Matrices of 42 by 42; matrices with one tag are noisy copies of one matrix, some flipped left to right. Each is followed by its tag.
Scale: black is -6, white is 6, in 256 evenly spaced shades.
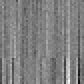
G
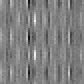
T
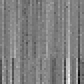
G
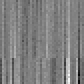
G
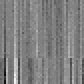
G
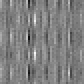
T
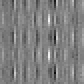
T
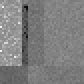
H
